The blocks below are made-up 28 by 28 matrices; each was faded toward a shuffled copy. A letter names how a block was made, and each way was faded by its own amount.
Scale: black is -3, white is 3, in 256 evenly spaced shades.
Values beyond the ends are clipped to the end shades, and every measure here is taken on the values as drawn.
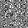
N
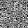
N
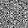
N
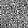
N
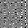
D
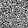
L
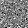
L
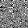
N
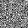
N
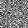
N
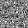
N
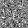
L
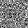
N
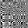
D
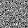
L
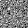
L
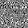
N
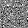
L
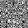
N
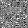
N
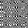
D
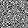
N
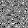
N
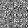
N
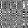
D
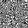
L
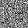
L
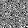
L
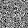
L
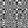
D
